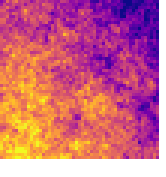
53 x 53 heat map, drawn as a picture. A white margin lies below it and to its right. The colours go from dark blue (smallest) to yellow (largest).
On average the colour sits 50% of the way up the scale. The top right is the ninth with the lowest average. The bottom left is the ninth with the highest average. The histogram is bell-shaped. There is an overall slope up to the bottom left.
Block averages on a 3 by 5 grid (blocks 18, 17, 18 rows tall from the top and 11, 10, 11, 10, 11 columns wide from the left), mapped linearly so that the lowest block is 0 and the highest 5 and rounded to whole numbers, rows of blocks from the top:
32210 | 44322 | 54432
